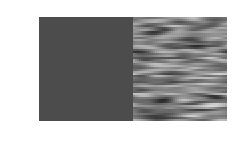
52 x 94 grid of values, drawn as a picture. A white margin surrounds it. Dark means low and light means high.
It is made of 1 by 2 panels. Panel 1,1: low, flat. Panel 1,2: middling, streaked across, strong in contrast.
